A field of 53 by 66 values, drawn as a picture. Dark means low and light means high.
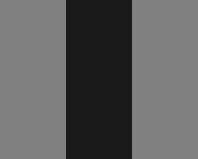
The table splits into one row of 3 panels. Panel 1,1: middling, flat. Panel 1,2: very low, flat. Panel 1,3: middling, flat.
